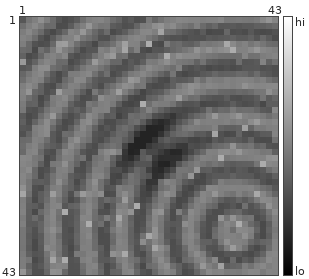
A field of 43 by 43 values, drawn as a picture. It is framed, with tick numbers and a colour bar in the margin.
Histogram: bell-shaped. Odd rows or columns: none. Ninth with the lowest average: centre. Mirror symmetry: none. Rings: centred on the bottom right. Average level on the scale: 40%. Dips: one, in the centre.
